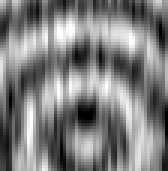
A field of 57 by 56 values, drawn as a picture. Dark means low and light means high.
On average the colour sits 50% of the way up the scale. Concentric rings centre on the bottom middle. The bottom middle is the ninth with the lowest average. There is no overall slope.
